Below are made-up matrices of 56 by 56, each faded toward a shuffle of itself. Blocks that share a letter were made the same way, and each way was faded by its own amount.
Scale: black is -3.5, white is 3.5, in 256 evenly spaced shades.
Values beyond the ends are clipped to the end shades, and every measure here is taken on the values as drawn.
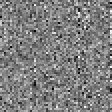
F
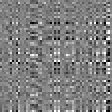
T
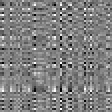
T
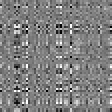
T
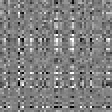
T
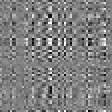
T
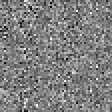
F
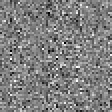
F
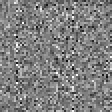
F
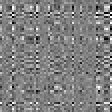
T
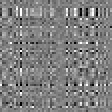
T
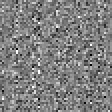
F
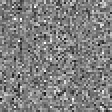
F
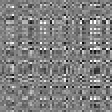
T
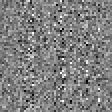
F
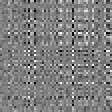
T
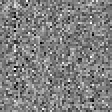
F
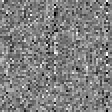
F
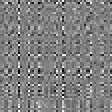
T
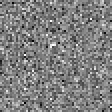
F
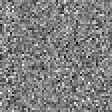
F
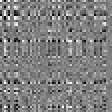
T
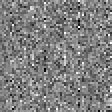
F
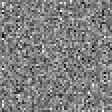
F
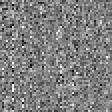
F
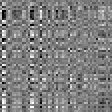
T
